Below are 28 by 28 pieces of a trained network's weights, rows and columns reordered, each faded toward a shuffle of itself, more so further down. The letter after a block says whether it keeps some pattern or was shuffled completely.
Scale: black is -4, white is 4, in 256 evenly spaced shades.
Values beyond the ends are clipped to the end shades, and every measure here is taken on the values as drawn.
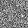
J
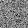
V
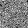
V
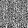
J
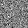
V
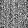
J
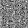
J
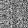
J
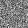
V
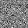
J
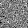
V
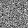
V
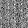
J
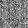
J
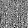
J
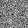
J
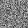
V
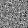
V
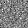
V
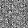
J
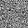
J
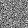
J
